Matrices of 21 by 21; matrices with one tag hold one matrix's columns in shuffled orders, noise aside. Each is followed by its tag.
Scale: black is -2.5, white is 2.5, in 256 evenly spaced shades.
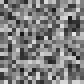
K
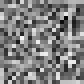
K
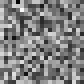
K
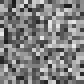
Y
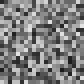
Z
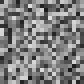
Y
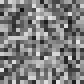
K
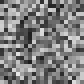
Y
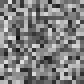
Y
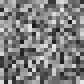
Z
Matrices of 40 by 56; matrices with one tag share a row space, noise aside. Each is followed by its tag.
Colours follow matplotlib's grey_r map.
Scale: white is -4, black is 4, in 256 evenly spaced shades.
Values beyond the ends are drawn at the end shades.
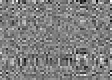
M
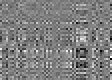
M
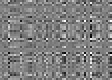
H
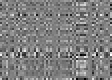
M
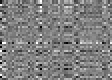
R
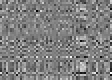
M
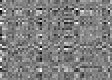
R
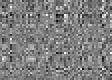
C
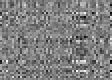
M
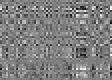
M
